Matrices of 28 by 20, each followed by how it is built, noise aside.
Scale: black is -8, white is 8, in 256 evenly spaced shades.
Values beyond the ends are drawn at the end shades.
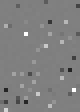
sparse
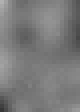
smooth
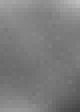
smooth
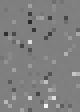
sparse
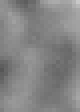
smooth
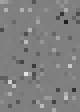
sparse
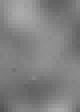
smooth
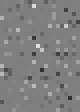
sparse
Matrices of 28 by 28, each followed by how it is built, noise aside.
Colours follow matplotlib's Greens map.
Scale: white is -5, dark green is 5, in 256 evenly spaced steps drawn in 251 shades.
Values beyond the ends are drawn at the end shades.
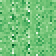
uneven columns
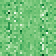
uneven columns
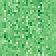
uneven columns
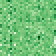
uneven columns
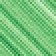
Toeplitz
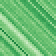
Toeplitz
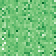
uneven columns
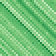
Toeplitz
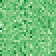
uneven columns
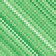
Toeplitz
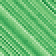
Toeplitz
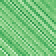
Toeplitz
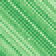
Toeplitz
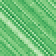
Toeplitz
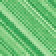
Toeplitz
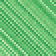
Toeplitz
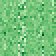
uneven columns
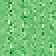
uneven columns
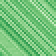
Toeplitz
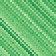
Toeplitz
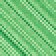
Toeplitz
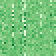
uneven columns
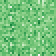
uneven columns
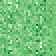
uneven columns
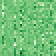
uneven columns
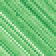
Toeplitz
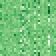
uneven columns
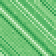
Toeplitz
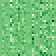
uneven columns
